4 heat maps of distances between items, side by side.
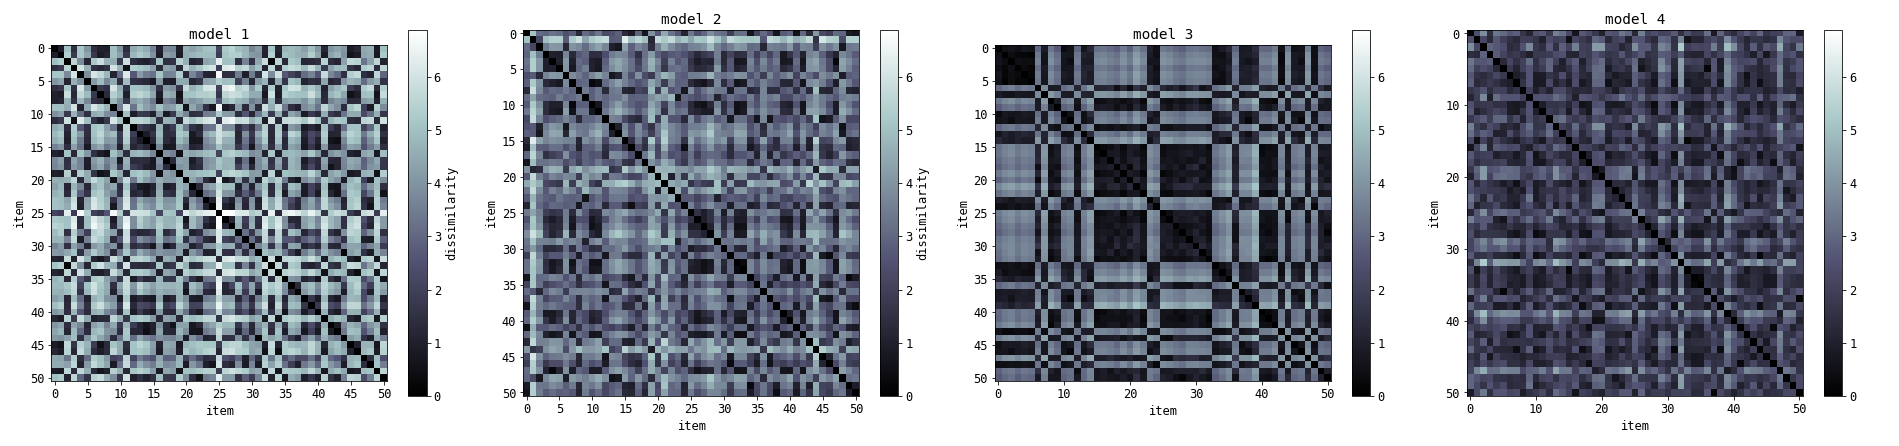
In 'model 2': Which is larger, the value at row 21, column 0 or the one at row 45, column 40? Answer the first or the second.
the first
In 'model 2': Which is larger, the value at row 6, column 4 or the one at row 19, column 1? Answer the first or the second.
the first
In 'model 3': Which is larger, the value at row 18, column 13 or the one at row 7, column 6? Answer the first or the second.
the second
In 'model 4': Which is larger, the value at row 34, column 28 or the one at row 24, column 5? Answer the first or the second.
the second
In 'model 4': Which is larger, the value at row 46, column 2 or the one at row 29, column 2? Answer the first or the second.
the second
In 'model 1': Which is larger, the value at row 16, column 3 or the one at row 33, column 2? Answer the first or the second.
the first
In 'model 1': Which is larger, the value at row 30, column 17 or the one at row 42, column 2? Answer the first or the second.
the second
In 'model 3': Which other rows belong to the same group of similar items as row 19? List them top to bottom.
6, 8, 9, 12, 15, 16, 17, 18, 20, 21, 22, 25, 26, 27, 28, 29, 30, 31, 32, 36, 40, 41, 42, 44, 47, 49, 50
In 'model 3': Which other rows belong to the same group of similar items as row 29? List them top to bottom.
6, 8, 9, 12, 15, 16, 17, 18, 19, 20, 21, 22, 25, 26, 27, 28, 30, 31, 32, 36, 40, 41, 42, 44, 47, 49, 50
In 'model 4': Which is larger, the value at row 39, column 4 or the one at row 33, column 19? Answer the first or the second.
the first
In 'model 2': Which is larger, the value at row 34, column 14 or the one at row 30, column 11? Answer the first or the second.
the first
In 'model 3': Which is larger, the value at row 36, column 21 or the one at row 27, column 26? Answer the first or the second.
the first
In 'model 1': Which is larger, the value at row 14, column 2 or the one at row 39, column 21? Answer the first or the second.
the second
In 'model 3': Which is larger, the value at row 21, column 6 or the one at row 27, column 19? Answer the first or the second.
the first
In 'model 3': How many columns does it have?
51
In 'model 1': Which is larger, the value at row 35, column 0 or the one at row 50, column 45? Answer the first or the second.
the second
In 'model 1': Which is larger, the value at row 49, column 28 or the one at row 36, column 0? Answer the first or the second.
the first
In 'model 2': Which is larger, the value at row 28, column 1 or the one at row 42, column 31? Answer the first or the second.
the first
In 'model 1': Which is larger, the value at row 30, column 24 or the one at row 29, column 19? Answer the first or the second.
the second
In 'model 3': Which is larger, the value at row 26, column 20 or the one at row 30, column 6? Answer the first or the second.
the second
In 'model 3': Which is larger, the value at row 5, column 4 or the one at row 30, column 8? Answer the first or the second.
the second
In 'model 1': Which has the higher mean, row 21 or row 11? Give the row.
11
